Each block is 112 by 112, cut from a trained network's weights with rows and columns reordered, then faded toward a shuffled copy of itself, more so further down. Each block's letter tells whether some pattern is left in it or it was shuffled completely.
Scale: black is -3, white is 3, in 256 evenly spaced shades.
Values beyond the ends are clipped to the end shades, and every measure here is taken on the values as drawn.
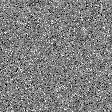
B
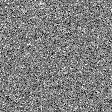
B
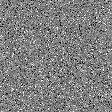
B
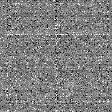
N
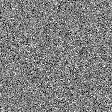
B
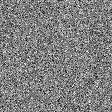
B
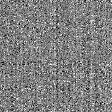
N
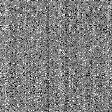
N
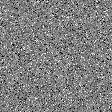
B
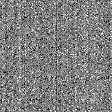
N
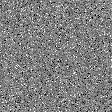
B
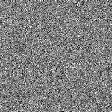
N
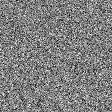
B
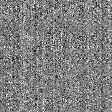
N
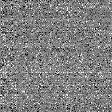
N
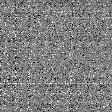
N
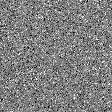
B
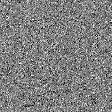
N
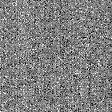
N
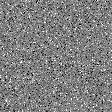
B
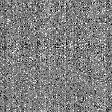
N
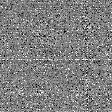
N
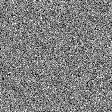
B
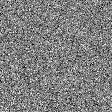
B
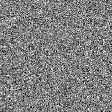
N
